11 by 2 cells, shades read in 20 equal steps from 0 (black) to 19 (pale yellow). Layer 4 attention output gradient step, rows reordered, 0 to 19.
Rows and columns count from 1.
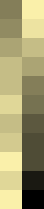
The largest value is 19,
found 3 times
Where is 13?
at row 3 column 1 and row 4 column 2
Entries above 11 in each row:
1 1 2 2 1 1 1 1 1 1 1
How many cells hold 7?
1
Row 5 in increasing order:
10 15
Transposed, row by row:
10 11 13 15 15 17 15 16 19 17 19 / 19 18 15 13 10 9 7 6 6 2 0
